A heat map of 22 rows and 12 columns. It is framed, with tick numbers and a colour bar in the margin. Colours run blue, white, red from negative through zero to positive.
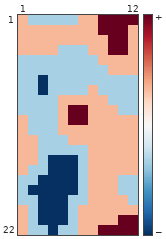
The top right is the ninth with the highest average. The field is mottled with small blotches. The middle right is the calmest part.
